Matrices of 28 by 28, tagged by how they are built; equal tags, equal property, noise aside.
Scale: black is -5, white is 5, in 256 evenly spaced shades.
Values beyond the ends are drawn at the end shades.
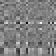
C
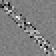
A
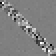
A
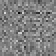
C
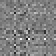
C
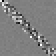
A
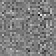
C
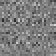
C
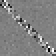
A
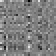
C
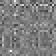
C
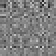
C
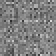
C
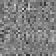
C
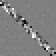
A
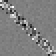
A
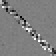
A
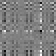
C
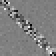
A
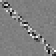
A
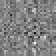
C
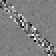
A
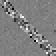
A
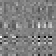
C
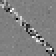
A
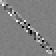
A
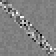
A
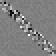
A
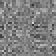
C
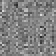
C
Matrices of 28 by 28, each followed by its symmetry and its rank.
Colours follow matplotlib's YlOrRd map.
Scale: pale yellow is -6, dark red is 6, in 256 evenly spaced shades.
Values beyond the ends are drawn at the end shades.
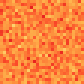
neither, full rank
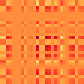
symmetric, rank one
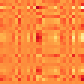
neither, rank two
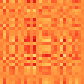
neither, rank two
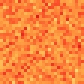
neither, full rank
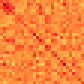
symmetric, rank five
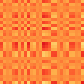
symmetric, rank one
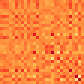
symmetric, rank three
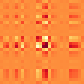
symmetric, rank one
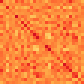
symmetric, rank five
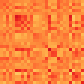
symmetric, rank three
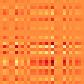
neither, rank one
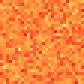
neither, full rank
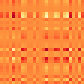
neither, rank one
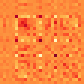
symmetric, rank three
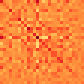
symmetric, rank five
